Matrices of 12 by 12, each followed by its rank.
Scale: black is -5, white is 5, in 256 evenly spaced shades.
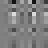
one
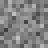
full rank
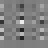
one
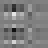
one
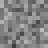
full rank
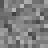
full rank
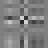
one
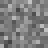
full rank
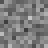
full rank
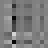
one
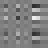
one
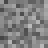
full rank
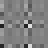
one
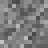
full rank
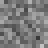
full rank
